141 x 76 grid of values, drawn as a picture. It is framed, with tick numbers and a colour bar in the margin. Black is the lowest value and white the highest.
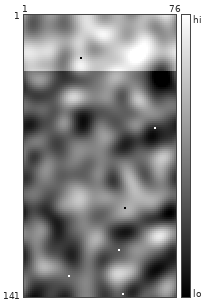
Histogram: bell-shaped. Stripes: none. Lone odd cells: 6, 4 higher and 2 lower than their neighbours. Seam: horizontal, 20% of the way down, the top part higher.
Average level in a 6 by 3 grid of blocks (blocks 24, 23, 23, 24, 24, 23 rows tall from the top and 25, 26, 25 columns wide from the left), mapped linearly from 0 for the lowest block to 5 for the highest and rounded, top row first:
355
131
000
122
011
010
